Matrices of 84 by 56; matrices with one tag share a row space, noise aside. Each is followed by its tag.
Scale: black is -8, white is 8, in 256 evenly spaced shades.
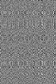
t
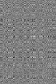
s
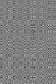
s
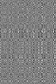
t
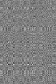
s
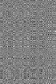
s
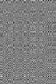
s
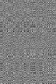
s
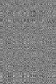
s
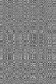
s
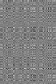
s
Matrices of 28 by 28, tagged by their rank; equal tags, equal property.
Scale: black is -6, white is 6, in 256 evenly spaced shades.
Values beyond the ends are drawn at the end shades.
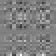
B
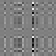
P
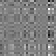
B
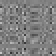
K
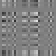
P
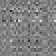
K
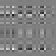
P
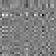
K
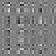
B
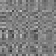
K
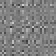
K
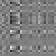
B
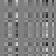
P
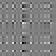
P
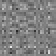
K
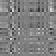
B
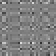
B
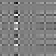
P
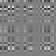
P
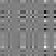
P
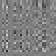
K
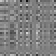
B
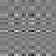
P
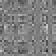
K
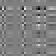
P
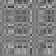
B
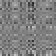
B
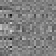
K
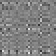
K
